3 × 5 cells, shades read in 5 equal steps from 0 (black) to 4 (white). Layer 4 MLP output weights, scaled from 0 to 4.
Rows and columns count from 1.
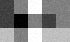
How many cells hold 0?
1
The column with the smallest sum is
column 2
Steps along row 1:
up up down same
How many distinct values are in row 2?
3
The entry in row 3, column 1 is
3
